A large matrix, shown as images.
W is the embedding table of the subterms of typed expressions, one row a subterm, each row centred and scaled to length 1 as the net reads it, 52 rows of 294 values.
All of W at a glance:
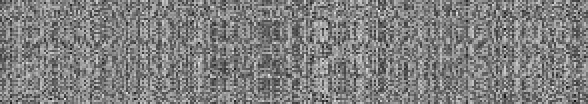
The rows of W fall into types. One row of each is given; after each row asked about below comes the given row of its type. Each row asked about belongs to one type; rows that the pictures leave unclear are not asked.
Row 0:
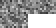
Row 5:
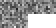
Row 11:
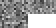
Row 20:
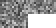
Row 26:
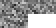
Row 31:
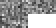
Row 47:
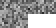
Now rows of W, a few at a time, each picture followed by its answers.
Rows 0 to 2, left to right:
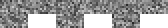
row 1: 20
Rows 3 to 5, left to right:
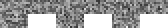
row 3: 26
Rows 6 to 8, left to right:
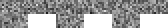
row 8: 47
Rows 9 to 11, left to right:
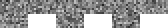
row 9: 20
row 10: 0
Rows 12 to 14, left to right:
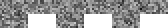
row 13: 0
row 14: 5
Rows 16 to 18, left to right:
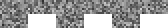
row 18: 0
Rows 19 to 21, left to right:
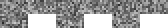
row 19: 11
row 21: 20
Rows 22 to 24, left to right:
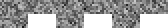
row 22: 5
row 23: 5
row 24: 26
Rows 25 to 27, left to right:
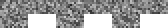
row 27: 0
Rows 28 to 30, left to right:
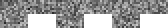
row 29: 20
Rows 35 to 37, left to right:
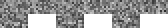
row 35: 0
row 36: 11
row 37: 11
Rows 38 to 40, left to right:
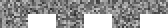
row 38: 31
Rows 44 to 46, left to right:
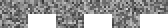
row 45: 11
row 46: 31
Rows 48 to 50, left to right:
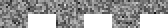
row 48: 5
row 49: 31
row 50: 26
